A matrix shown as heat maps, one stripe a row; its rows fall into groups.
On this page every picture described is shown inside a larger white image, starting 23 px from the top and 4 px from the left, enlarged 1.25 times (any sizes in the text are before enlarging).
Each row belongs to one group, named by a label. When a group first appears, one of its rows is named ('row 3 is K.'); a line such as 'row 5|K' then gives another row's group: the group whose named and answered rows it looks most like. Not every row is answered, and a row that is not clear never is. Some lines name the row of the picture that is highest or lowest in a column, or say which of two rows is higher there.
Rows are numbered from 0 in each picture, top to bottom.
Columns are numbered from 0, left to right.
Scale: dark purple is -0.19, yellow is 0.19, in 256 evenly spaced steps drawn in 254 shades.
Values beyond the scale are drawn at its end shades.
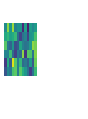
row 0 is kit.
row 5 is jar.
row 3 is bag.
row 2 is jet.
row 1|kit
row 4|jar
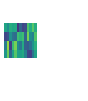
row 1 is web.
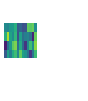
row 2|jar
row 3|jar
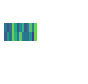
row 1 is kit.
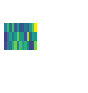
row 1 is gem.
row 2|jar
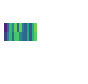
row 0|jar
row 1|gem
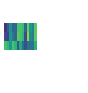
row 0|web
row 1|web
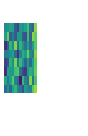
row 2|jar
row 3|bag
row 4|jar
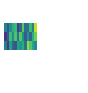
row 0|bag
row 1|jar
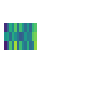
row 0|jar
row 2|jar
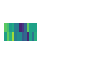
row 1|kit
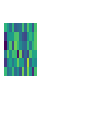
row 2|gem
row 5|bag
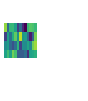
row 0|jet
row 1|jar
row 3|kit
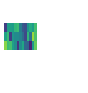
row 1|jet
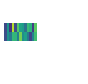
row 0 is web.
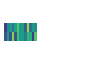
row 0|gem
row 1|web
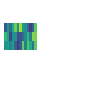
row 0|jar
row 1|jet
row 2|bag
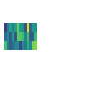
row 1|web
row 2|jet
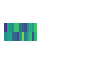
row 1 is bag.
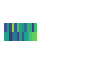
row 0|web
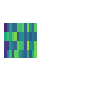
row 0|web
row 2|web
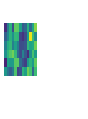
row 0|gem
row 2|jet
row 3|kit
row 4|gem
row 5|bag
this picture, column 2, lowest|5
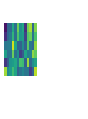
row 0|web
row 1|web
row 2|bag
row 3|jet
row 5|kit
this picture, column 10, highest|0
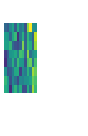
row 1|bag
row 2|bag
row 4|web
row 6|jet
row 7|jet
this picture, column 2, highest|2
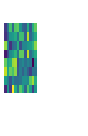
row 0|gem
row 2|jet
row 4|kit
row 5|kit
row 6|jet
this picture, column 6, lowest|2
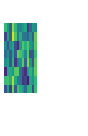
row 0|kit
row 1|jar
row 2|bag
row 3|web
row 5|gem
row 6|kit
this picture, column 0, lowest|5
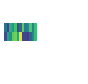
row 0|bag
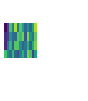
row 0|jar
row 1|web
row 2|gem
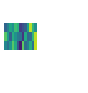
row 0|gem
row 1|jet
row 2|bag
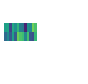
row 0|jet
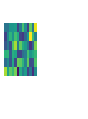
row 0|bag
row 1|gem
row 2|jar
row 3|jet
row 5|kit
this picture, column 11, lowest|5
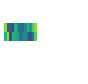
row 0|jet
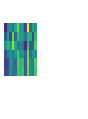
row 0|gem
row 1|web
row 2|kit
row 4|web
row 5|web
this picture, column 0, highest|2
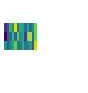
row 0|jar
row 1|web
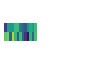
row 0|gem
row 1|kit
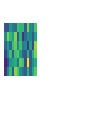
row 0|web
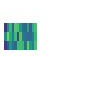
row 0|gem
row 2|web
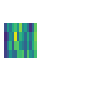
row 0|jar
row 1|jar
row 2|gem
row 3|web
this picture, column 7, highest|3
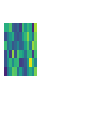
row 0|bag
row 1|bag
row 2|jet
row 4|gem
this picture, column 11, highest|2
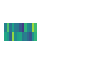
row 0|jet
